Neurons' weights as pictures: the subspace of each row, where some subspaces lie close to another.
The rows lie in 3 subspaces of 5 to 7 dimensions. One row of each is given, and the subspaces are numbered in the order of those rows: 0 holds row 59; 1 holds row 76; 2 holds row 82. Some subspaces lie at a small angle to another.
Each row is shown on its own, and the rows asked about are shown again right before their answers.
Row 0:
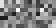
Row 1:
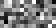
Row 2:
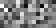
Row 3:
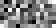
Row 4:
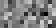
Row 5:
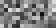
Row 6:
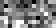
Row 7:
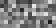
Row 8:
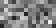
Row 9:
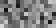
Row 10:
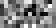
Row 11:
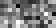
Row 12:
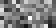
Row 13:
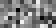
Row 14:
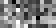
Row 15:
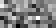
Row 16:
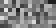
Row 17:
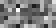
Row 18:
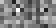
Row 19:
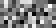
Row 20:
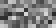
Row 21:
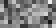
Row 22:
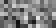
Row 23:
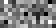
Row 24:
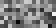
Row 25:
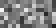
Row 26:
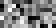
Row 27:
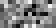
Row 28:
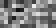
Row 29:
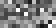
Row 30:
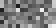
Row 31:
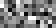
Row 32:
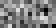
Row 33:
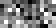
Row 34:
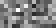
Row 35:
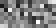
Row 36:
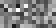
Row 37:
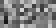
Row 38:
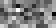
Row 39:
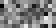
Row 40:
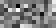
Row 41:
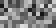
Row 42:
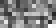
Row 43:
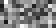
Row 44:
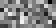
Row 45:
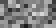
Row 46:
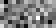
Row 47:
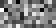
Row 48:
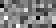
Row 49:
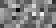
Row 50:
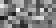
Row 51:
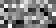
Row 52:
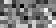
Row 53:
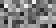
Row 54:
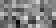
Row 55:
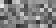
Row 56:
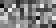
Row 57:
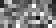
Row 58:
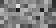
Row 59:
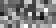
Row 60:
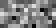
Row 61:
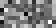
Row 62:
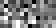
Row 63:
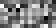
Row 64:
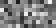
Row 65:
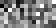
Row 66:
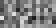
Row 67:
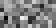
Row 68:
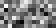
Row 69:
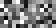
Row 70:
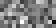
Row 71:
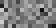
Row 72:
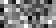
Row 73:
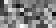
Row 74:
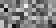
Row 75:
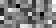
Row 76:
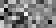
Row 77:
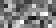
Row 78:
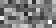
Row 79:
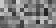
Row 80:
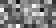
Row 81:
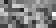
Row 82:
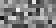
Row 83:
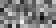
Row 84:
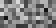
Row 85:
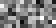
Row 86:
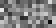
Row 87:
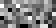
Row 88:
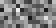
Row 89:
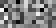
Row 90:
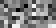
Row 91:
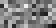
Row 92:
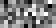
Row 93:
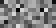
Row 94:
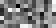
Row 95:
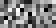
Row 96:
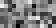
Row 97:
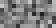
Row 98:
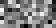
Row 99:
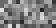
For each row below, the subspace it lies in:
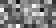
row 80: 0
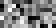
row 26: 1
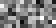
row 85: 0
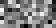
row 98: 2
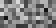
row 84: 0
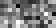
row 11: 1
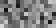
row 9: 2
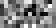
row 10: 0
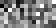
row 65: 1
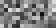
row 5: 2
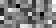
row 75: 2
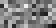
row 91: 2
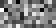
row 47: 0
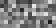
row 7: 1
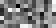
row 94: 2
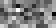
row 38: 1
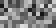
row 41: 1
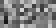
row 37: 1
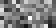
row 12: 2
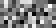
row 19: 0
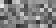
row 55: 0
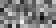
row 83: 0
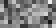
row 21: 1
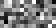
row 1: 1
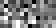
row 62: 1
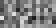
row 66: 1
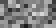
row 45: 2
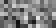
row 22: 1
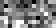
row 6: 1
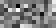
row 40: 2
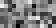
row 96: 1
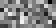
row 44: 0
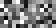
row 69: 0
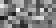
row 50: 0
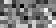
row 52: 0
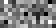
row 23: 1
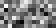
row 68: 0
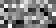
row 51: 0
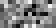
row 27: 0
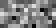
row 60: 0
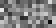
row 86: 1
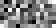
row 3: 0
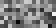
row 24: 0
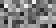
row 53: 1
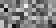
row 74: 2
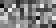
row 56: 1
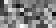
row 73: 1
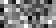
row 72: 2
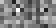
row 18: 1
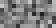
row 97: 1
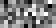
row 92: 0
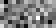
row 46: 2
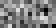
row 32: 0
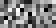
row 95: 0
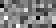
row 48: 1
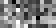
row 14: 1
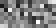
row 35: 0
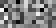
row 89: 0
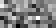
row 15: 2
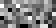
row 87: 2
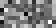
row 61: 2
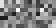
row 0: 1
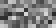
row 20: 1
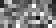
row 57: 2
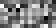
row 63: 0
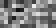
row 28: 1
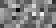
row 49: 1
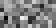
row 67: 1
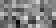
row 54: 1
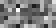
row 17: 0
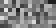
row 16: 0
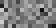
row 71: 2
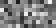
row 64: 0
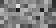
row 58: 2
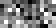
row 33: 1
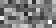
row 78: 2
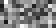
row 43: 1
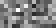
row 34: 2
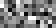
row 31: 1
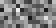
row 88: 1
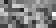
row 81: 1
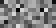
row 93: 1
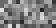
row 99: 0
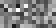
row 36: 2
